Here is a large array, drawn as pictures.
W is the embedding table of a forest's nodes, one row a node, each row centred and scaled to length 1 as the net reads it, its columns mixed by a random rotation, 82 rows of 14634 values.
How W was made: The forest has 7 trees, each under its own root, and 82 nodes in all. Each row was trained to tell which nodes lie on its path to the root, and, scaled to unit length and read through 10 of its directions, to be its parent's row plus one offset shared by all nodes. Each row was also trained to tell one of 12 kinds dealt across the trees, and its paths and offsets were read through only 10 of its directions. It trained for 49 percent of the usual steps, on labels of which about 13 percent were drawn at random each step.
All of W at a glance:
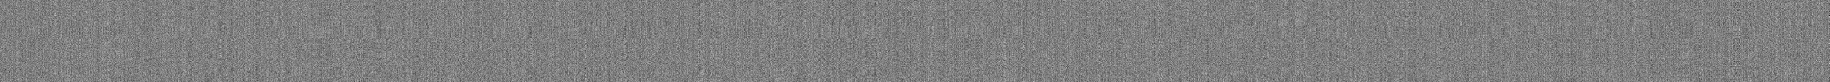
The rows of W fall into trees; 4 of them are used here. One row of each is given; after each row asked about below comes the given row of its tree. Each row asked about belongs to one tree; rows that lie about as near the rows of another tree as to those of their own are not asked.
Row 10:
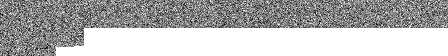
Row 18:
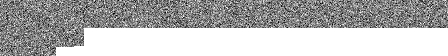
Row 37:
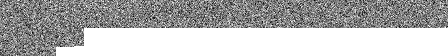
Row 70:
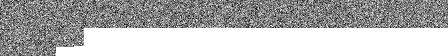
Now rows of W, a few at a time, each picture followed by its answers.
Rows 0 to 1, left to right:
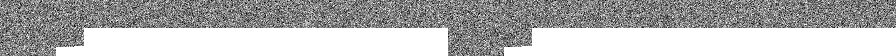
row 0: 10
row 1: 37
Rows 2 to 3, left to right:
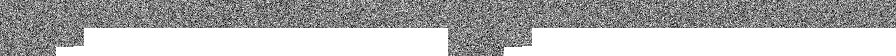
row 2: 10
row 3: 70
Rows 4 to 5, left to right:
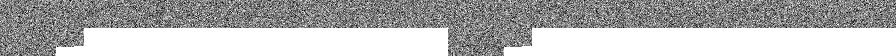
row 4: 70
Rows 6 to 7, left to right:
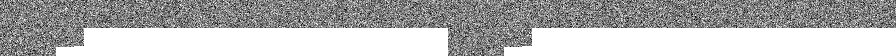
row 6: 18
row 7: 18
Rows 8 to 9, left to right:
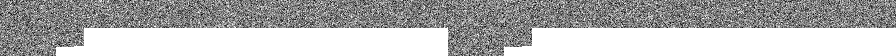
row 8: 37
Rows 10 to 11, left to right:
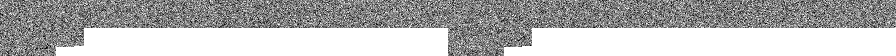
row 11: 37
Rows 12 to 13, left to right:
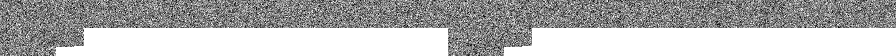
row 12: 10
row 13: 70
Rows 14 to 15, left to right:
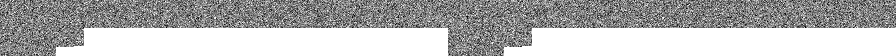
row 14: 70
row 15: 70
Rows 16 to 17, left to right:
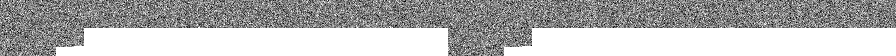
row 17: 18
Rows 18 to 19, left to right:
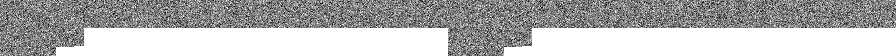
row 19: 70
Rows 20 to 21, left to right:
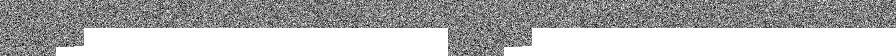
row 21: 10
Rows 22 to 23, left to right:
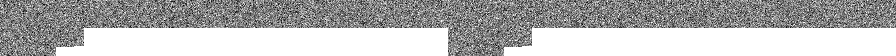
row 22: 10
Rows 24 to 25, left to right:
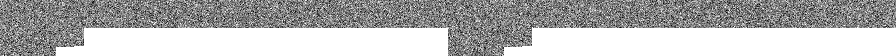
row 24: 70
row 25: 10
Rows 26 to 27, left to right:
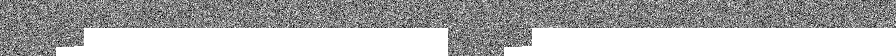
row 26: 37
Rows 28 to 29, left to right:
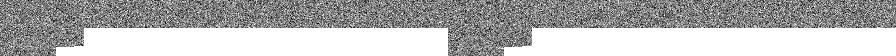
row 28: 37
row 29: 37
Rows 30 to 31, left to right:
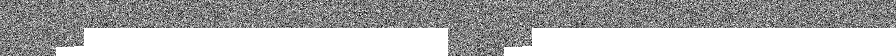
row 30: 37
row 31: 10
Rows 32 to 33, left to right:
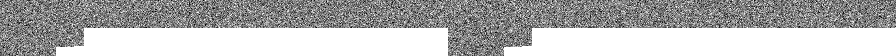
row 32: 37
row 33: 37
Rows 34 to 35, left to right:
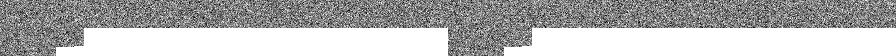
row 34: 37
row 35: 10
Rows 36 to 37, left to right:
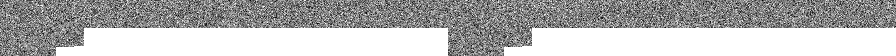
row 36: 37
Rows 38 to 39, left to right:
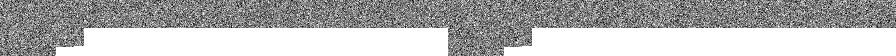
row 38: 70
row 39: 18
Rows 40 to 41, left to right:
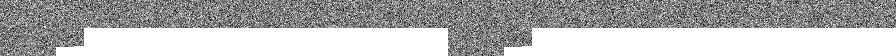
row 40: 18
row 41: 18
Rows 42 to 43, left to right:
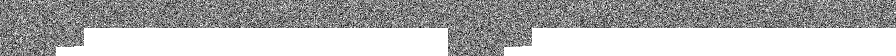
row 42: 18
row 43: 10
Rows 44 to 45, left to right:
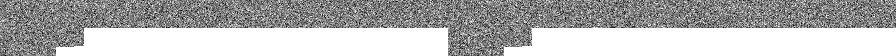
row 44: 37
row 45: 18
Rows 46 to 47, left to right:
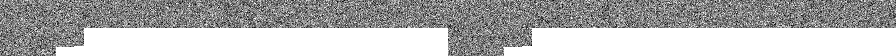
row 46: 18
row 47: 18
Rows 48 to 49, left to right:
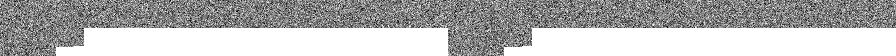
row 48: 10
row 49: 18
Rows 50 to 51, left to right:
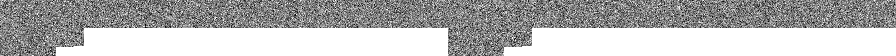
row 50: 70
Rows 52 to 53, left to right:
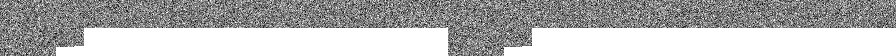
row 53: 18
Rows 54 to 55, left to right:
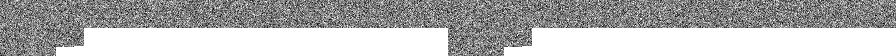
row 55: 18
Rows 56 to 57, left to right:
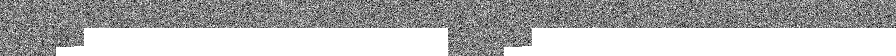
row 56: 18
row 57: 18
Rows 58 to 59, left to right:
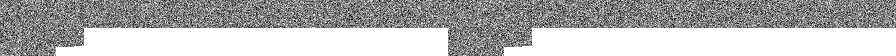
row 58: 10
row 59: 10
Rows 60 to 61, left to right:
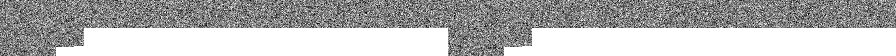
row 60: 37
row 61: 18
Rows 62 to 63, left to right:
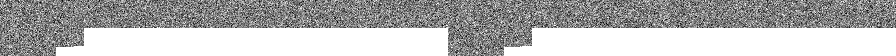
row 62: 70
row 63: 18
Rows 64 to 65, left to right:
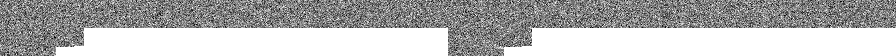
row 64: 10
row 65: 37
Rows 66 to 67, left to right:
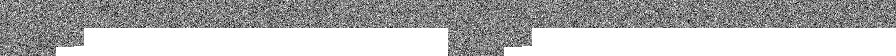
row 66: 70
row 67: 37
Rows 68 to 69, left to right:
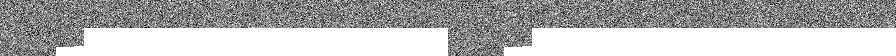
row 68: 37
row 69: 10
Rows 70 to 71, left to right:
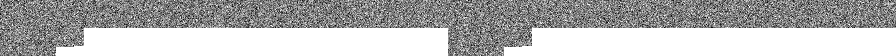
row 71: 10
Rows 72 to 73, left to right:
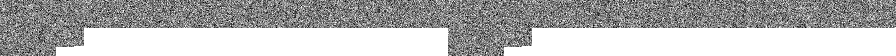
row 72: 70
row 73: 70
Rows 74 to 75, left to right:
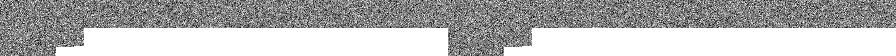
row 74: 70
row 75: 18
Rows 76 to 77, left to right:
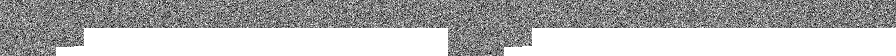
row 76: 18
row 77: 37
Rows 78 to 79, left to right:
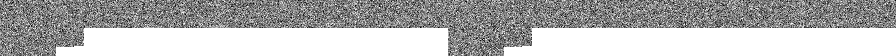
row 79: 18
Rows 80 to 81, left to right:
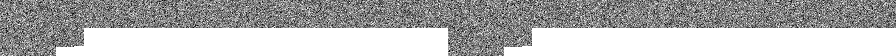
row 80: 18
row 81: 18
